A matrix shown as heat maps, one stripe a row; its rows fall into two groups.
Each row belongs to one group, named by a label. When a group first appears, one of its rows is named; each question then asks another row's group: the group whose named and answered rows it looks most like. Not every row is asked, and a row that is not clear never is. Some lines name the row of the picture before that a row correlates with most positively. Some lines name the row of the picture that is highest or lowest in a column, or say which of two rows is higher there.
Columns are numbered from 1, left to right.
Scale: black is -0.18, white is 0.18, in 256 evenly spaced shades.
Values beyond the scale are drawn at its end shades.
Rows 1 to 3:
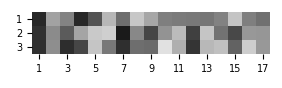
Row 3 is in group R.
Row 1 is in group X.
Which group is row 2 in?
R
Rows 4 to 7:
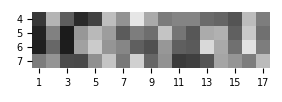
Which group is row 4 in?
X
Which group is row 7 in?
X
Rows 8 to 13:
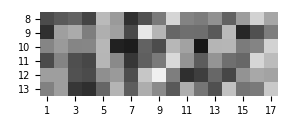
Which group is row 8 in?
R
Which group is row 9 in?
X
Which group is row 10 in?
R
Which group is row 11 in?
R
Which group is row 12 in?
X
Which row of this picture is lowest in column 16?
9
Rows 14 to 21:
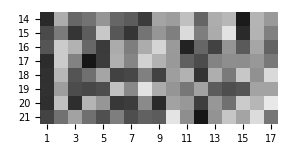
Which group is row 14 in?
R
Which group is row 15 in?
R
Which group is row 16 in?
X
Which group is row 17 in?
X
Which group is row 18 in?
R
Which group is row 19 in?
X
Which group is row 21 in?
R
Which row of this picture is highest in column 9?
16
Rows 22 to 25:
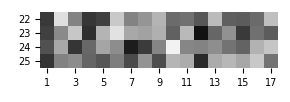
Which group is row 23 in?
X
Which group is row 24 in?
R
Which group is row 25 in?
R
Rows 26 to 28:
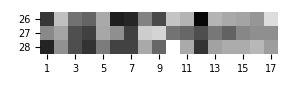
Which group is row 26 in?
R
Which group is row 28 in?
R
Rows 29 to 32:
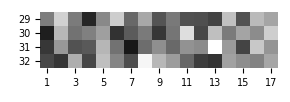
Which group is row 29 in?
X
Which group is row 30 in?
R
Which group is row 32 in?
X
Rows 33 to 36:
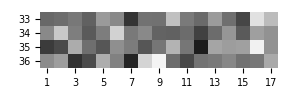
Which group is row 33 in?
R
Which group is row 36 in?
X
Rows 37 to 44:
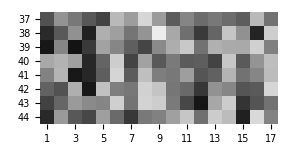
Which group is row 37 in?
X
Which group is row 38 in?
X
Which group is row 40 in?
X
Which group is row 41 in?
X
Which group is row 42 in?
X
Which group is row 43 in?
X
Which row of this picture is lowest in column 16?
38
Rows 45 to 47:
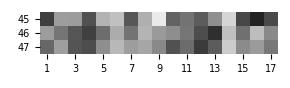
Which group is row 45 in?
X
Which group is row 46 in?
X
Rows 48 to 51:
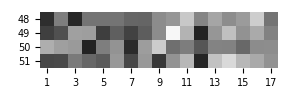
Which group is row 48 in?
R
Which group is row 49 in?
R
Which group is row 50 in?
X
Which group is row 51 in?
R
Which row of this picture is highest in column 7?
48
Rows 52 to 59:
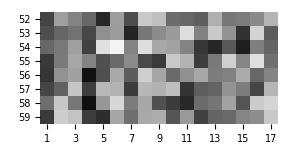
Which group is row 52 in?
X
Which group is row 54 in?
X
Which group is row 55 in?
R
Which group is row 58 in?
X
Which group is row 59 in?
X
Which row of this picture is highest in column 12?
56
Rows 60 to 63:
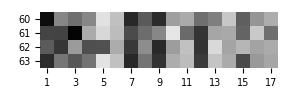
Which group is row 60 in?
R
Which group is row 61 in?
R
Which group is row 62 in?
R
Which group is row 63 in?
R
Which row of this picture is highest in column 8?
62
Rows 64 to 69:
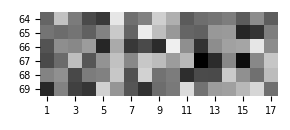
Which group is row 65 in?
X
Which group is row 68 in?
X
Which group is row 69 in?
R
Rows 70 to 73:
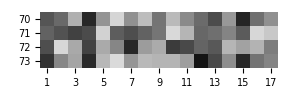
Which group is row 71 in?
R
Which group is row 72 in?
X
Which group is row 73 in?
X
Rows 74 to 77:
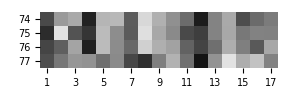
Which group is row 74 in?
X
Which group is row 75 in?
X
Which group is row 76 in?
X
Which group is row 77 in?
R
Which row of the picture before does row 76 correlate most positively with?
73
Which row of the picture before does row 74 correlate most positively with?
73
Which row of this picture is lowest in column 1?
75
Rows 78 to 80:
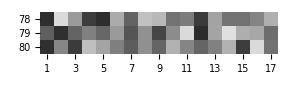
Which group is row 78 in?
X
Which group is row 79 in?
R
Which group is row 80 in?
R
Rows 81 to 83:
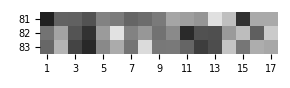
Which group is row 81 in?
R
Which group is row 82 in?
X
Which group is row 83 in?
X
